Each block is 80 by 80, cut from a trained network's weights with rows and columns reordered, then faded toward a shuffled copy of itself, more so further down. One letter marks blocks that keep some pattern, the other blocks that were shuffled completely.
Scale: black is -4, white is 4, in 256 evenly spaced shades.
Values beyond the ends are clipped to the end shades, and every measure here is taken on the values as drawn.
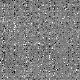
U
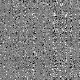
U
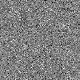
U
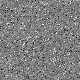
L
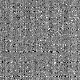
U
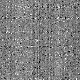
U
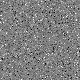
L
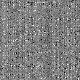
U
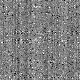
U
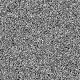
L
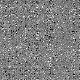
U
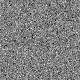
L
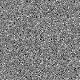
U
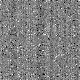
U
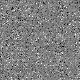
U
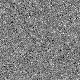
L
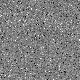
L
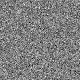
L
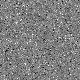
L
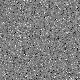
L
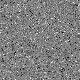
L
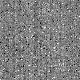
U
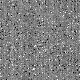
U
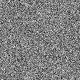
L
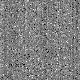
U
